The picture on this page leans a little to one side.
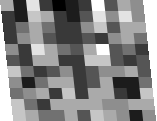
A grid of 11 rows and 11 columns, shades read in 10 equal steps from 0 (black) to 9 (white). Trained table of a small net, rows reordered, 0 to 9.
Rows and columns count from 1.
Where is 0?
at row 1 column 5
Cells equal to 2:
24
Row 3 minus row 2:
0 3 -1 -2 0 1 2 -1 -2 -2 1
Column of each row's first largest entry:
8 8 8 3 8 7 1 4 5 1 1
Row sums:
43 48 47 40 52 43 45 39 48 59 54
